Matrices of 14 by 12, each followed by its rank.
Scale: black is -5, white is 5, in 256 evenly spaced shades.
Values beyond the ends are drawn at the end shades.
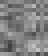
two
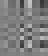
one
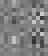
two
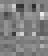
two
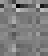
two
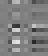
one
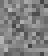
full rank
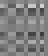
one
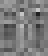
two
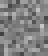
full rank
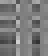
one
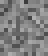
full rank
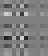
one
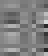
one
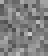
full rank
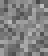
full rank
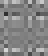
two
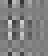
one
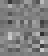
two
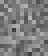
full rank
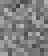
full rank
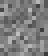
full rank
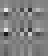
one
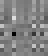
two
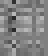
two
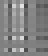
one
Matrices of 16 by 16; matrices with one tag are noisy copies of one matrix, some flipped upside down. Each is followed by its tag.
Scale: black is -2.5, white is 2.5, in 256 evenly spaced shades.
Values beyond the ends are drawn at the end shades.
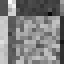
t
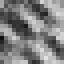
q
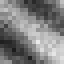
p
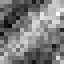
p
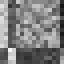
t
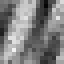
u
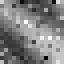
p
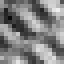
q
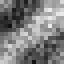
p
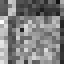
t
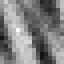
u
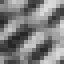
q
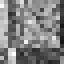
t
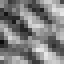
q
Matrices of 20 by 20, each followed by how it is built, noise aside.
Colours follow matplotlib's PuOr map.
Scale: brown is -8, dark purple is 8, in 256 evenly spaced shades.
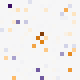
sparse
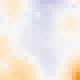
smooth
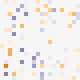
sparse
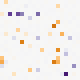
sparse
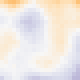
smooth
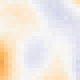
smooth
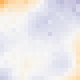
smooth
